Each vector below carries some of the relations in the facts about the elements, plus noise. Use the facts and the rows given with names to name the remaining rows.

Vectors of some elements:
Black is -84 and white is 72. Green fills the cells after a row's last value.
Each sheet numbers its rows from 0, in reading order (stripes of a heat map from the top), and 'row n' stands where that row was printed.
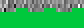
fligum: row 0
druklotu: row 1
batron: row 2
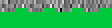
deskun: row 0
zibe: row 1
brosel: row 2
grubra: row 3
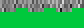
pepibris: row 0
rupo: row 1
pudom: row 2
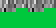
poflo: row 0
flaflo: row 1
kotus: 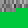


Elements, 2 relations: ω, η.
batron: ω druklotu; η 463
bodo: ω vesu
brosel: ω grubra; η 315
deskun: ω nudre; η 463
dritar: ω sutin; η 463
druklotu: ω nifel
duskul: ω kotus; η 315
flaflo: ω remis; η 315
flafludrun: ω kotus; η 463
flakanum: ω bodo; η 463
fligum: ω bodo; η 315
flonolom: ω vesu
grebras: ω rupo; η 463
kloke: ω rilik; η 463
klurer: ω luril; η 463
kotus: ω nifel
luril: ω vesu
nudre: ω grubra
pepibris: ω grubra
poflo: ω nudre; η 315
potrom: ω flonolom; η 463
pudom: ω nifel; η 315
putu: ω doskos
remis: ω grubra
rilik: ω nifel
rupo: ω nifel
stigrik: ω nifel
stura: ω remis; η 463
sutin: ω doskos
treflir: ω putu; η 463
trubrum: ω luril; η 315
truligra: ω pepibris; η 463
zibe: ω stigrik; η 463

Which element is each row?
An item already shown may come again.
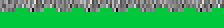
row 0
stura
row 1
poflo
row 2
bodo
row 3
poflo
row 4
brosel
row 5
kotus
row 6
luril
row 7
duskul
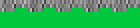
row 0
rilik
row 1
pepibris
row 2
remis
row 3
pepibris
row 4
nudre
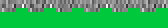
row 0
kloke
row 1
truligra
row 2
grubra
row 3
batron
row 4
doskos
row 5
flakanum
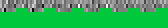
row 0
brosel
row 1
trubrum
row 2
flafludrun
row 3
grebras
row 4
nifel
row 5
stigrik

